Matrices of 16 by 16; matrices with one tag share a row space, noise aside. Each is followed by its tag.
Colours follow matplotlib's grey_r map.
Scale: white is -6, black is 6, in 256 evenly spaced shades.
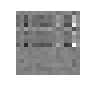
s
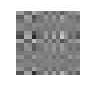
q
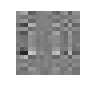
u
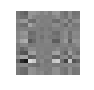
u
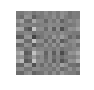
q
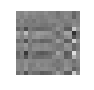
s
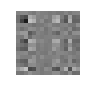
u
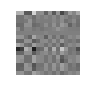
q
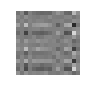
s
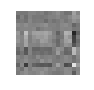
s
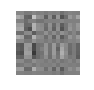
q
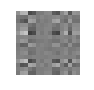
u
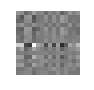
q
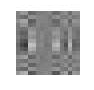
u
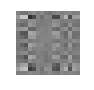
u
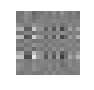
q
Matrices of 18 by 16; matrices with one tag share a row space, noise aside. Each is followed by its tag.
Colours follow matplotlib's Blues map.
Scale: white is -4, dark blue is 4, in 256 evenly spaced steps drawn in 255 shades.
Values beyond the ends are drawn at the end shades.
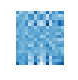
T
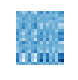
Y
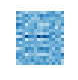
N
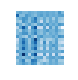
Y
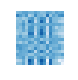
T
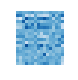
N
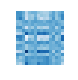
N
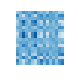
Y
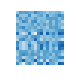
Y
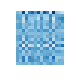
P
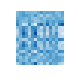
Y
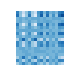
Y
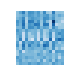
P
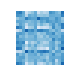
N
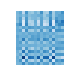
P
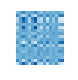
Y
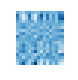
Y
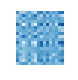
Y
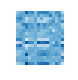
N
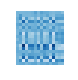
P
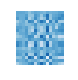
T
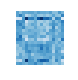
N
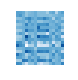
N
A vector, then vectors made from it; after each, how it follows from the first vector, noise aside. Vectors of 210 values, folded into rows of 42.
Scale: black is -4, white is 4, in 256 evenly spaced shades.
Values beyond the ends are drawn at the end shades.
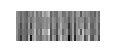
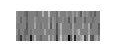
partly zeroed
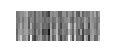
negated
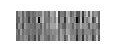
wrapped around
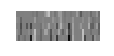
partly zeroed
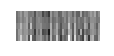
negated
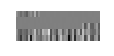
partly zeroed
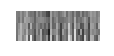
negated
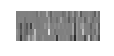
partly zeroed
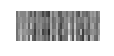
negated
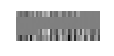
partly zeroed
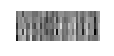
wrapped around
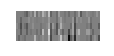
partly zeroed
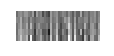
negated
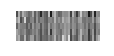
wrapped around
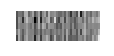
wrapped around
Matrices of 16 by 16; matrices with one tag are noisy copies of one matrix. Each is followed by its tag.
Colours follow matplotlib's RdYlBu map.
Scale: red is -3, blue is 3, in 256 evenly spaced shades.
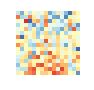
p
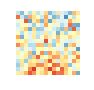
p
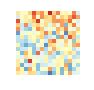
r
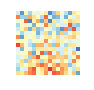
p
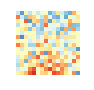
p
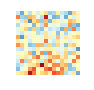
p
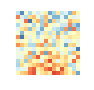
p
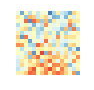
p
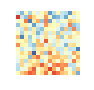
p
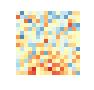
p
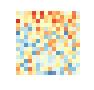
r
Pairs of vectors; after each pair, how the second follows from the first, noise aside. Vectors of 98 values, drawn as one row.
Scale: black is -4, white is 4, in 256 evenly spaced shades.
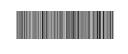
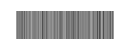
shrunk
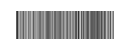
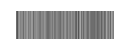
shrunk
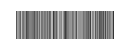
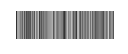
reversed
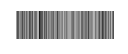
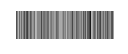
reversed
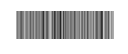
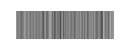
shrunk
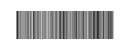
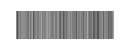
shrunk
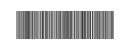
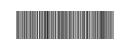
reversed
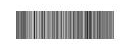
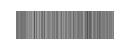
shrunk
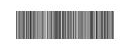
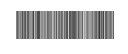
reversed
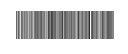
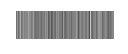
shrunk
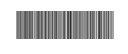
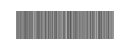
shrunk
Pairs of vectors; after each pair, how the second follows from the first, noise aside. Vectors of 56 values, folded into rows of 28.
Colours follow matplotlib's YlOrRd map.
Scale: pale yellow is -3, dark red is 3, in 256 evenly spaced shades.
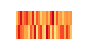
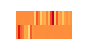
partly zeroed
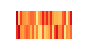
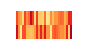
reversed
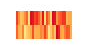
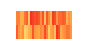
shrunk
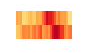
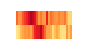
reversed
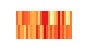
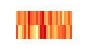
reversed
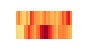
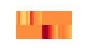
partly zeroed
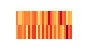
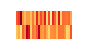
reversed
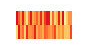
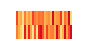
reversed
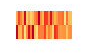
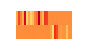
partly zeroed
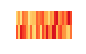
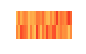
shrunk
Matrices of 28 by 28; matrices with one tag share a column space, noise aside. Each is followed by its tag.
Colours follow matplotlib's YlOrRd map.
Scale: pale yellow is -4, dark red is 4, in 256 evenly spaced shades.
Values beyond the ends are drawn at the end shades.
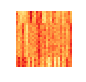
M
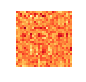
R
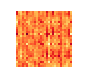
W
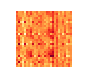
W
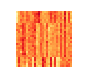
M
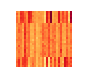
M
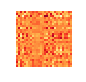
R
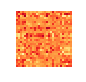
R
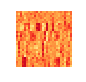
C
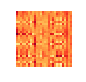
W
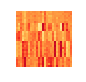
C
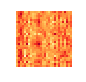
W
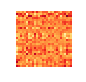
R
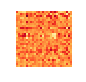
R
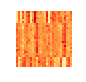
M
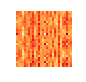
W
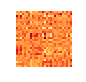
R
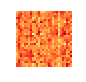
W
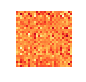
R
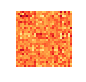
R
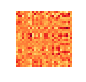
R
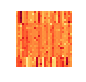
M
